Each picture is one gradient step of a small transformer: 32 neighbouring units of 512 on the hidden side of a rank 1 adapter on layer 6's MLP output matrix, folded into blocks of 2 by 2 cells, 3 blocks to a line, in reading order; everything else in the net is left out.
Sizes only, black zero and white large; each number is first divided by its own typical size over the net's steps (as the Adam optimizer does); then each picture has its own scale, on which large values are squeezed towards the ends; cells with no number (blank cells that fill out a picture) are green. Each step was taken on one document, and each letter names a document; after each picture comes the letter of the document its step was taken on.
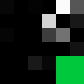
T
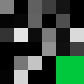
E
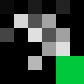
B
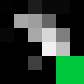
B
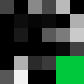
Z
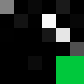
T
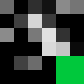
B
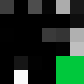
Z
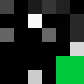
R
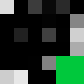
Z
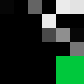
T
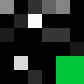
R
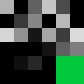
E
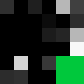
Z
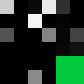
R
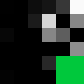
T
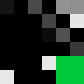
T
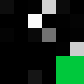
R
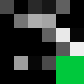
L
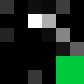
L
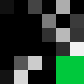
Z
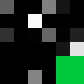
R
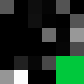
Z
